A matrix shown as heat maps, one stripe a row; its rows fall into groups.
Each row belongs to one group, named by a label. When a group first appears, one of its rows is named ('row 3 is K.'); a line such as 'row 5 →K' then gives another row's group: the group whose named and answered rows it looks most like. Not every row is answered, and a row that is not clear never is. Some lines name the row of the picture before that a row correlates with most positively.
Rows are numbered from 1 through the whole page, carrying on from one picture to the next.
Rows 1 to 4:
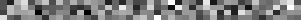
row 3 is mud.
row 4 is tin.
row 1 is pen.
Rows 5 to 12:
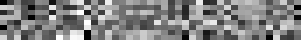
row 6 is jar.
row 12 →tin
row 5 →tin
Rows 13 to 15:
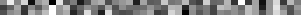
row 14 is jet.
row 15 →jet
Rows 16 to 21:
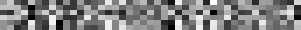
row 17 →jar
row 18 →pen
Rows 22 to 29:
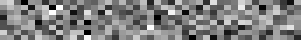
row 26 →mud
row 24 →jet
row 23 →pen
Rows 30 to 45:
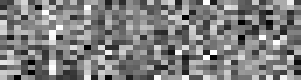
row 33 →jet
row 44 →jar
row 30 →pen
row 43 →jet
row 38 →jet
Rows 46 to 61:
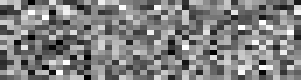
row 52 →pen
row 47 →jet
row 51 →mud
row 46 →jar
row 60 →pen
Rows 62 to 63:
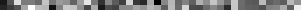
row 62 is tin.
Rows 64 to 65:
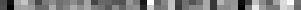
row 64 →pen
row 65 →pen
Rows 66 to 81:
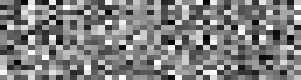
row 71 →mud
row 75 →pen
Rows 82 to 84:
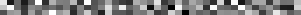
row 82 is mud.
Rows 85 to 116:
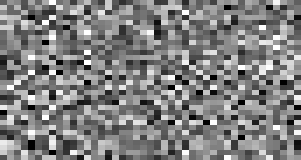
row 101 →tin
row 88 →jar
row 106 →jar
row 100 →pen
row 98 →mud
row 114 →jar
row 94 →jet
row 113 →jar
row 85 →jet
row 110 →jet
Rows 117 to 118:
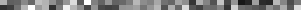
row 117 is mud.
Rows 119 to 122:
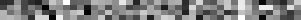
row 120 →mud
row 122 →pen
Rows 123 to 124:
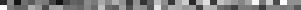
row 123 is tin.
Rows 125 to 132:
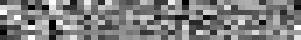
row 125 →jet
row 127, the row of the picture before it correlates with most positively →124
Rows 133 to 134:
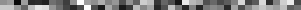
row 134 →jet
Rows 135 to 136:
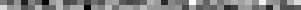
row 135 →mud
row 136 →tin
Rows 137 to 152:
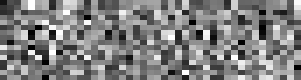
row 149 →mud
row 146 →jar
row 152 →mud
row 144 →pen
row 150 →mud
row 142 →jet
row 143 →pen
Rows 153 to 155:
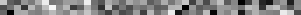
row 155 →pen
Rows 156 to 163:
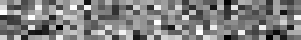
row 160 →tin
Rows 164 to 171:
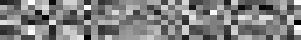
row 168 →jar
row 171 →tin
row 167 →mud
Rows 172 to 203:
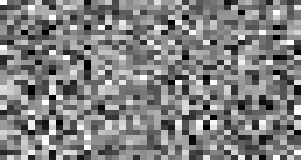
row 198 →jar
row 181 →tin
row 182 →jar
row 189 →jar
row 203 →pen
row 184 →mud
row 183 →jet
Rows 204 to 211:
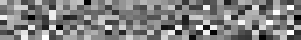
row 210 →pen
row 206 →jet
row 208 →mud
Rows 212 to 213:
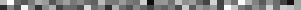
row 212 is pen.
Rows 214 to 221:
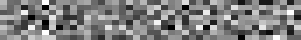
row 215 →mud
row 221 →jet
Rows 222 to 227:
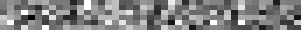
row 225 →jar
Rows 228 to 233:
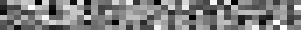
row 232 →jet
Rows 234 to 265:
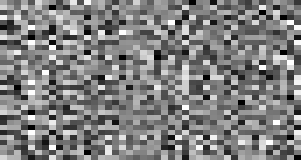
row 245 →jet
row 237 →tin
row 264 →tin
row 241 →jar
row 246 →pen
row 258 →jet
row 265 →jar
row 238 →pen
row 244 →tin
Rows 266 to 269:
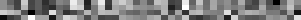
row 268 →jar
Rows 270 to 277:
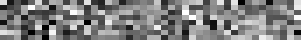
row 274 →tin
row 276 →jar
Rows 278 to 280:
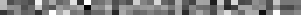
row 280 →jet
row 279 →tin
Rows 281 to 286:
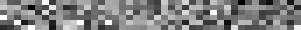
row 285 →tin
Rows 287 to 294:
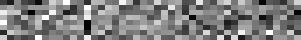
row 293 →mud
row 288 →jet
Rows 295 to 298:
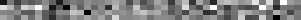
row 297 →tin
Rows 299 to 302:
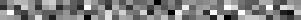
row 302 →tin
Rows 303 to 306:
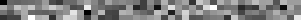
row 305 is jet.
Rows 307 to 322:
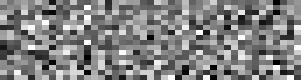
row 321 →tin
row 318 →mud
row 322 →pen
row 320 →mud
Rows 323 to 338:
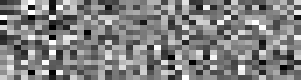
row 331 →jet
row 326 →jar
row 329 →mud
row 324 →pen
